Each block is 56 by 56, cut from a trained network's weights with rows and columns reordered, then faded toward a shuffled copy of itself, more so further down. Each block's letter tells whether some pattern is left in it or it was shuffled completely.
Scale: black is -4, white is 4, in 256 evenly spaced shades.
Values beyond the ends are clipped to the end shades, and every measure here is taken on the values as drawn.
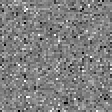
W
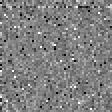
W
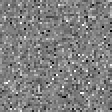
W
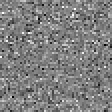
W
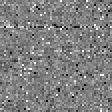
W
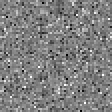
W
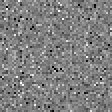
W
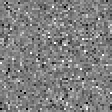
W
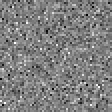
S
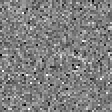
W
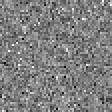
W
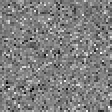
W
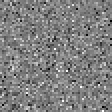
W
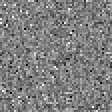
S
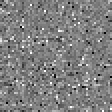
W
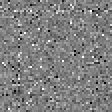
W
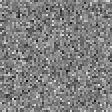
S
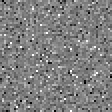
S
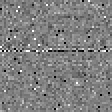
W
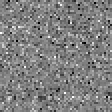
W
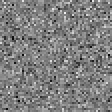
S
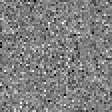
S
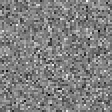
W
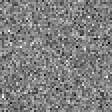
S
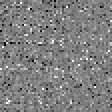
W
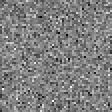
S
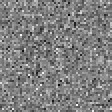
W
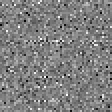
W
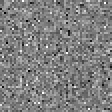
W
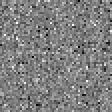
S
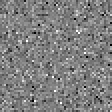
W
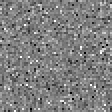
S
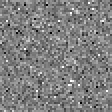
S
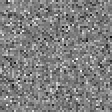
S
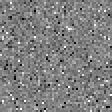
S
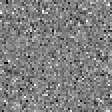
S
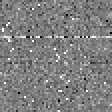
W
